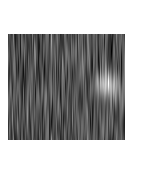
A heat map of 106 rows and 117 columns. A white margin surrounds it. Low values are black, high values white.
Bumps: one, in the middle right. Ninth with the highest average: middle right. Grain: streaks running down.
